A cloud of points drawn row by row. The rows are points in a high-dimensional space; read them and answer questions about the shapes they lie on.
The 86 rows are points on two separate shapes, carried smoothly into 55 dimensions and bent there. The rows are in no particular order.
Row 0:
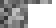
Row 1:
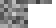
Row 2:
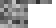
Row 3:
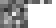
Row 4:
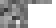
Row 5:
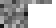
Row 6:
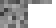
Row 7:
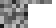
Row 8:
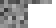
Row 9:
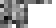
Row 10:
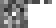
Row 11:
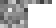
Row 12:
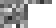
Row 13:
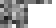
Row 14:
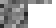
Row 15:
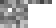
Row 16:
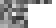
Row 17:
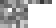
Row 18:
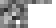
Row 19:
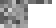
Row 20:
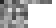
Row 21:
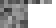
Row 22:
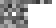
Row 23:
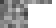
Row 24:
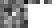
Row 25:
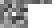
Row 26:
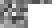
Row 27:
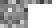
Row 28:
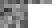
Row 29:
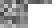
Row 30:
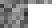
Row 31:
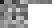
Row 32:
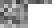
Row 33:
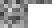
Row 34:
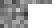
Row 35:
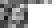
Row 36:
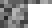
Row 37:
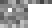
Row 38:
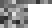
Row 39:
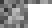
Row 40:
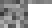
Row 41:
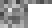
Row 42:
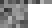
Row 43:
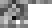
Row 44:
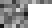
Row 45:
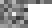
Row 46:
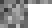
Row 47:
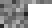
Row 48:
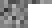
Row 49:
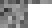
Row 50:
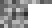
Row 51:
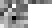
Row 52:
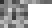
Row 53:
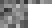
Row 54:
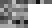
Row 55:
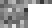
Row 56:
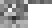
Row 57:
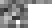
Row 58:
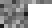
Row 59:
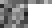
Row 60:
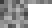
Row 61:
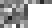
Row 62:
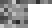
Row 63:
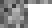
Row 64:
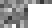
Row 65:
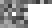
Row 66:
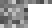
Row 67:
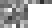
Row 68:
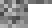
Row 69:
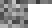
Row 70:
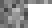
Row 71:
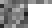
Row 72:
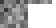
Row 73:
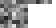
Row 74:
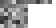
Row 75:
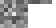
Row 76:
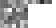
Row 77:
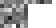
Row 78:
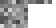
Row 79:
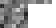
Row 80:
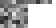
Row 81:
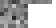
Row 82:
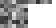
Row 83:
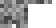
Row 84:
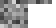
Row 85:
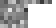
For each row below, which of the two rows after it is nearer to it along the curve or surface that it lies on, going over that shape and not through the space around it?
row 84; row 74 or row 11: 74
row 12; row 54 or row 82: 82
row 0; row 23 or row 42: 42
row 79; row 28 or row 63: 63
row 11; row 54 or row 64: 64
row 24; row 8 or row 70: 8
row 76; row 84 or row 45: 84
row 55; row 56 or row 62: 62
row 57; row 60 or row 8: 8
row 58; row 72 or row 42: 72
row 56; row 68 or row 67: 68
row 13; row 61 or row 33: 61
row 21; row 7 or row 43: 43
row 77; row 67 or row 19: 67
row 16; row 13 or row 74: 74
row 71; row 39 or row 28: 39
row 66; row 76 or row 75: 76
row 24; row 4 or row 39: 4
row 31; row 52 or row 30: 52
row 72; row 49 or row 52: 49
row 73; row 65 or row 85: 85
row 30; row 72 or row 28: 72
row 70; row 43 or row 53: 53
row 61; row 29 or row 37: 37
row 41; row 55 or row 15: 15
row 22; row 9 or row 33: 33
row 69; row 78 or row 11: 78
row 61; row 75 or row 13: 13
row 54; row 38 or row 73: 38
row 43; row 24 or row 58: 24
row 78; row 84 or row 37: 84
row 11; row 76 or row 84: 76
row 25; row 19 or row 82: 19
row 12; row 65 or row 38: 38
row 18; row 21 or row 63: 21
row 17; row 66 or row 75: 66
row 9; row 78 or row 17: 78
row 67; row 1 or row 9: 9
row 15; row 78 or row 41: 41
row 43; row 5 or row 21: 21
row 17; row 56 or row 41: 41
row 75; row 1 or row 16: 1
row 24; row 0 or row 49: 49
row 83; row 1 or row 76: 76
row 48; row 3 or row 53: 53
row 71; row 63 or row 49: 63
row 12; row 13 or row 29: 13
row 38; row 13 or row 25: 13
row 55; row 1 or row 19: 19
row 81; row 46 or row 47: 46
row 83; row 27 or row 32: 27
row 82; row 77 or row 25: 77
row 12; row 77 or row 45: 77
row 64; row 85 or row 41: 85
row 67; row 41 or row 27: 27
